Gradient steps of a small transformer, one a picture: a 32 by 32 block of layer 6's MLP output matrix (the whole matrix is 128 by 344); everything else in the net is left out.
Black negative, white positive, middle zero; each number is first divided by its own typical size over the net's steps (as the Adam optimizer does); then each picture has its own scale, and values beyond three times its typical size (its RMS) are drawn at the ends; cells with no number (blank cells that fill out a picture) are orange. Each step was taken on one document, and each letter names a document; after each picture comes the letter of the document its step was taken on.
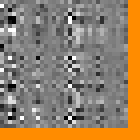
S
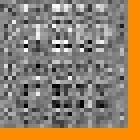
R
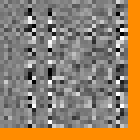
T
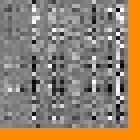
T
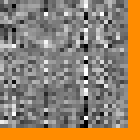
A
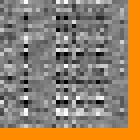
R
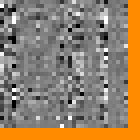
S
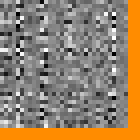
A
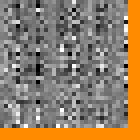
R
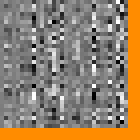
T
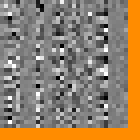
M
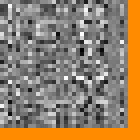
R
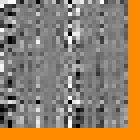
S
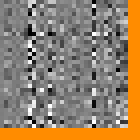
T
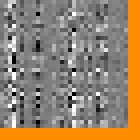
S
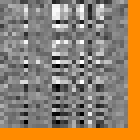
R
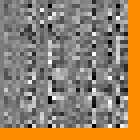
T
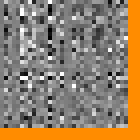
T
